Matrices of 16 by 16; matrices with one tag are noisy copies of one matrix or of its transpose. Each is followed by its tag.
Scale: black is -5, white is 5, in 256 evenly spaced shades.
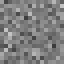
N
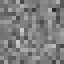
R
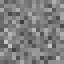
N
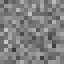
N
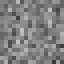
R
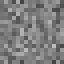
R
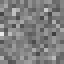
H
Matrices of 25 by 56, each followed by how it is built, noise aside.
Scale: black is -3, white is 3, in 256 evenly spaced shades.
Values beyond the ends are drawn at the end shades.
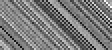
Toeplitz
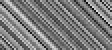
Toeplitz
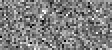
noise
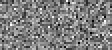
noise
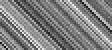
Toeplitz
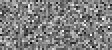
noise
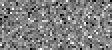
noise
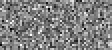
noise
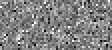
noise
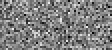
noise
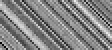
Toeplitz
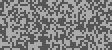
noise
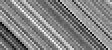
Toeplitz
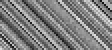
Toeplitz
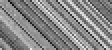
Toeplitz
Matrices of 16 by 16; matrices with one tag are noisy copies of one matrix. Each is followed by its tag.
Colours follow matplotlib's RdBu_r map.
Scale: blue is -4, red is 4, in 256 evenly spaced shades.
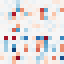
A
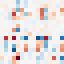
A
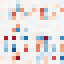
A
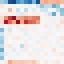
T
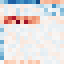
T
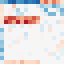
T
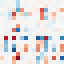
A
